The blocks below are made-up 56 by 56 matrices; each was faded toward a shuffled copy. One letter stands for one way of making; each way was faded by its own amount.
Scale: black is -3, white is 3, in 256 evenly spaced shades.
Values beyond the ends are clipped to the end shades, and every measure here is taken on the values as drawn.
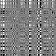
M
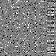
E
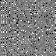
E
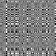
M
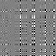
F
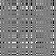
F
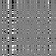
F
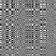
F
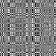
M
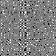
E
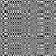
M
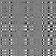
F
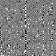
E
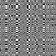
M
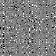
E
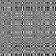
M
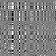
M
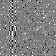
E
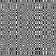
M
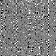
E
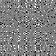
E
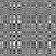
M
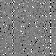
E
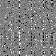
E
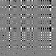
F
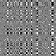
M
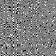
E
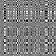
M
